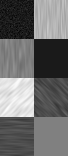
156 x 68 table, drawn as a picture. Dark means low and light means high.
It is made of 4 by 2 panels. Panel 1,1: very low, fine-grained, faint in contrast. Panel 1,2: high, streaked downward, faint in contrast. Panel 2,1: middling, streaked downward, faint in contrast. Panel 2,2: very low, flat. Panel 3,1: very high, slanting up to the right, faint in contrast. Panel 3,2: low, slanting down to the right, faint in contrast. Panel 4,1: low, streaked across, faint in contrast. Panel 4,2: middling, flat.
